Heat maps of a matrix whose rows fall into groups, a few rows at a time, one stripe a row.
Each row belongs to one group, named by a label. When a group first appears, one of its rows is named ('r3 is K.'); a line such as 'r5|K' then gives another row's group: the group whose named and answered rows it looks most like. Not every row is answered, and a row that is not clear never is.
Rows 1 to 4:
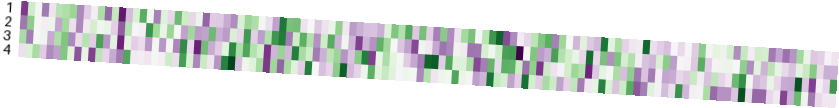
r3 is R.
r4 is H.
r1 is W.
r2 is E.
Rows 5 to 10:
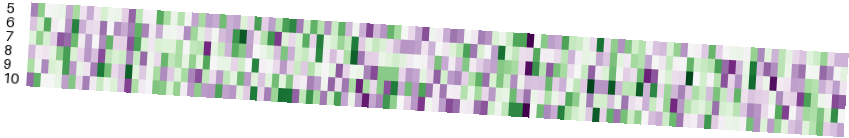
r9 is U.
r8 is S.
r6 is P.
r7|H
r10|E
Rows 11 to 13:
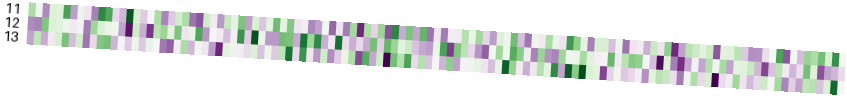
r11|U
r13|U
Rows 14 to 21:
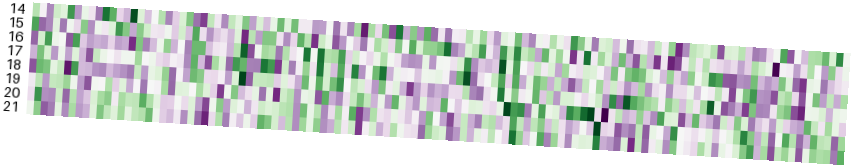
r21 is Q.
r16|P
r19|U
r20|Q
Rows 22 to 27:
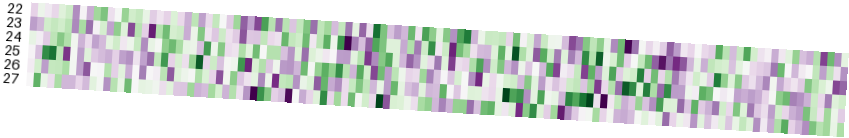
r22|Q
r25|P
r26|U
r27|Q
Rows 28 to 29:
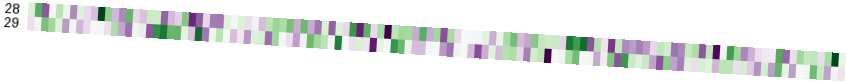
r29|E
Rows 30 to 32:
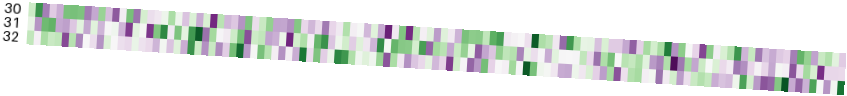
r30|W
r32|P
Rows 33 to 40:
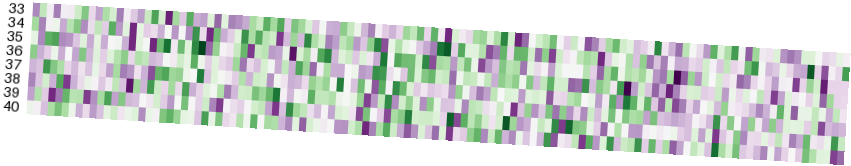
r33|W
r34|R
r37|E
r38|S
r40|S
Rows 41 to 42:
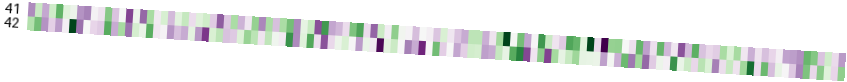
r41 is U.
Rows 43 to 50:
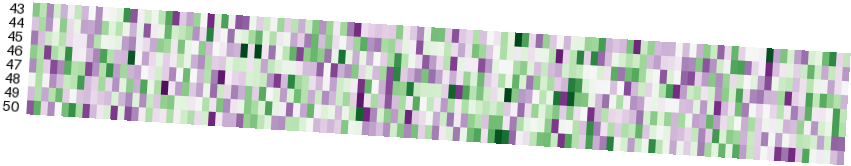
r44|S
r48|W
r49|S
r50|W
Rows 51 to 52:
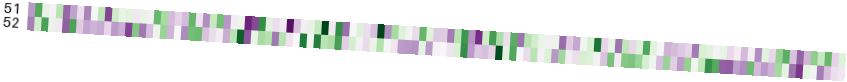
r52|P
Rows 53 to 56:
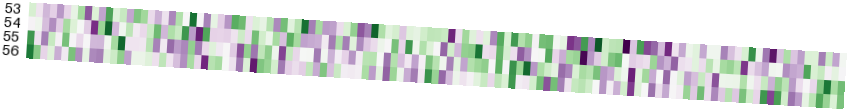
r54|W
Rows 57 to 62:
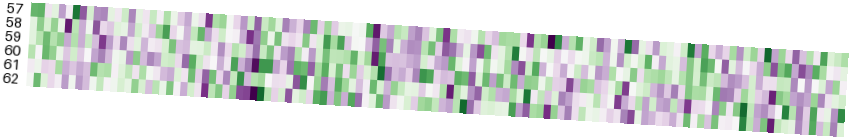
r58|P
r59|P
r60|P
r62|Q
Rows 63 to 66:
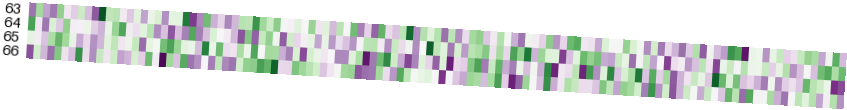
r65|S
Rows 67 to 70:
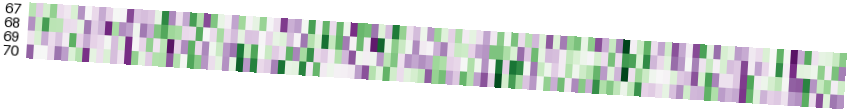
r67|R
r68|E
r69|R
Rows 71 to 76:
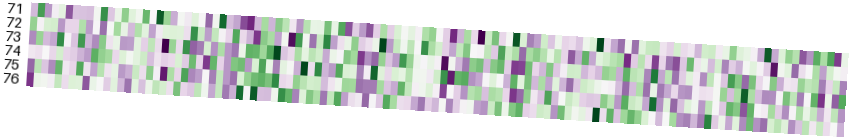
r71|Q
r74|Q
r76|E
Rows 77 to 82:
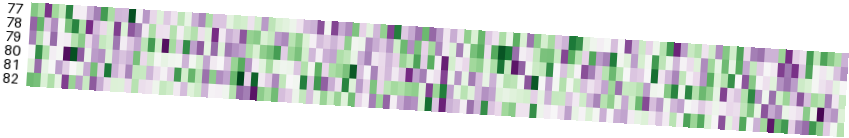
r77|U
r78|W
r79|W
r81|H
